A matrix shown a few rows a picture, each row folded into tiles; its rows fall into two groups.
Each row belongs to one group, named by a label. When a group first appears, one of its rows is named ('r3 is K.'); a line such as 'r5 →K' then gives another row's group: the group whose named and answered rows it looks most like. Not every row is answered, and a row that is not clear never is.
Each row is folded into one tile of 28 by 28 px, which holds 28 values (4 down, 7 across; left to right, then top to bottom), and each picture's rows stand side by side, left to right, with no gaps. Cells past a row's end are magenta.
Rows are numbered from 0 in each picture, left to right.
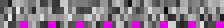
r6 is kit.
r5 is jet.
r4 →jet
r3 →jet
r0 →kit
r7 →kit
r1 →jet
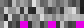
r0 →kit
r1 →jet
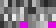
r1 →jet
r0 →jet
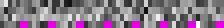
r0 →jet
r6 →kit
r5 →jet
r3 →jet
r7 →kit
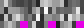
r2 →jet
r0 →jet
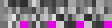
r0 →jet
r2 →kit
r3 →kit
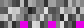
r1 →jet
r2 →kit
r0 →jet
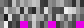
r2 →jet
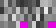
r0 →jet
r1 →kit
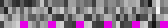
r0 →jet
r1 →kit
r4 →kit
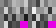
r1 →kit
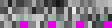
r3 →kit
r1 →jet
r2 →kit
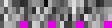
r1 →jet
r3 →jet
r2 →kit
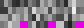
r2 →kit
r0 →jet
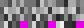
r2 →kit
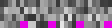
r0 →kit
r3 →jet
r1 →kit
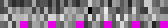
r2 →jet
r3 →jet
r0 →jet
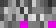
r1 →jet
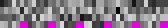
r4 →jet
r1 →jet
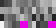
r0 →kit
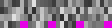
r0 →jet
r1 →jet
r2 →kit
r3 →kit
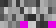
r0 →kit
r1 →kit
